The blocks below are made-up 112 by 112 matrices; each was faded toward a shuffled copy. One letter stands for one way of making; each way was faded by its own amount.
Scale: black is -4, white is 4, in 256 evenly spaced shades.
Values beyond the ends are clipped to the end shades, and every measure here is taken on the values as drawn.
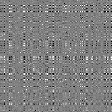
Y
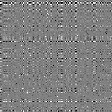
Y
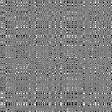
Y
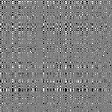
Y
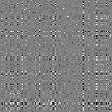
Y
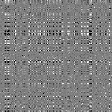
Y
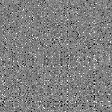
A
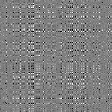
Y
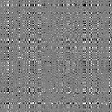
Y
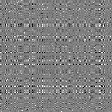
Y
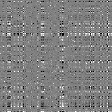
Y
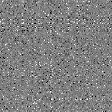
A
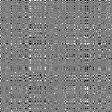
Y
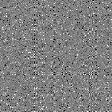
A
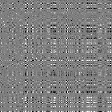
Y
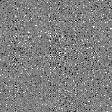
A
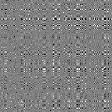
Y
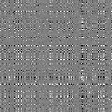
Y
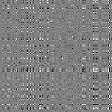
Y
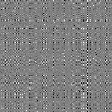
Y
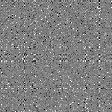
A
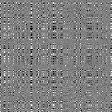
Y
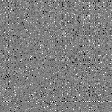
A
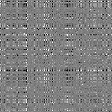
Y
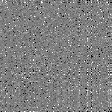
A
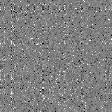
A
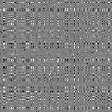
Y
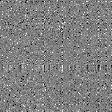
A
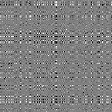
Y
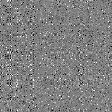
A
